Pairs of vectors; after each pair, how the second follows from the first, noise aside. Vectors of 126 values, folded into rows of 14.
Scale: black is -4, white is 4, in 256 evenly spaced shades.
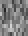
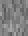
shrunk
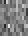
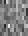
copied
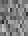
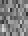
copied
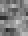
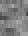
shrunk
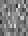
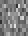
copied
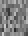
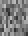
copied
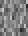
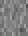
shrunk
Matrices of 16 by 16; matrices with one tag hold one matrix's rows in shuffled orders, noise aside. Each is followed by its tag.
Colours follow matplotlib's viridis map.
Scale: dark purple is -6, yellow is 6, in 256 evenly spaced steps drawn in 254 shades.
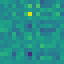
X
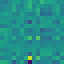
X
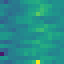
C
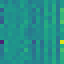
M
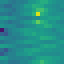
C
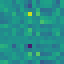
X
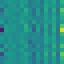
M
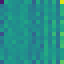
M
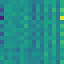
M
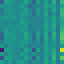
M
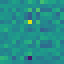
X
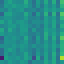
M
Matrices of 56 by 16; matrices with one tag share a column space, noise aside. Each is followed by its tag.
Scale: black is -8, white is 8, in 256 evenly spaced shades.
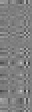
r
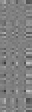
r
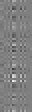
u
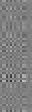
u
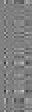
r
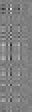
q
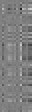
q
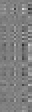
q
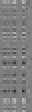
r
